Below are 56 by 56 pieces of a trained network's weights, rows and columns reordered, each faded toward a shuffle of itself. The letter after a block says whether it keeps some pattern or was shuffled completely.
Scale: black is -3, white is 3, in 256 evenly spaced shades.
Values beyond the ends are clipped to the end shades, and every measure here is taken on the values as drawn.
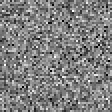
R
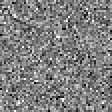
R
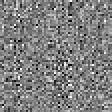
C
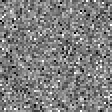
R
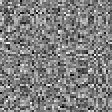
C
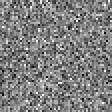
R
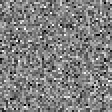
R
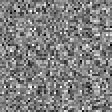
C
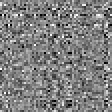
C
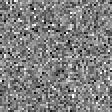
R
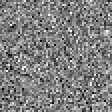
R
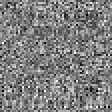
C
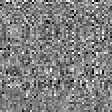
C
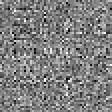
C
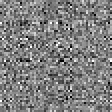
C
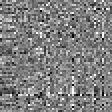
C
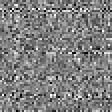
C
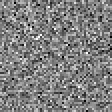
R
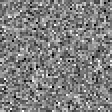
R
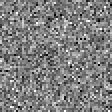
R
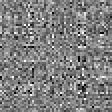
C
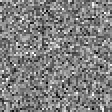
R
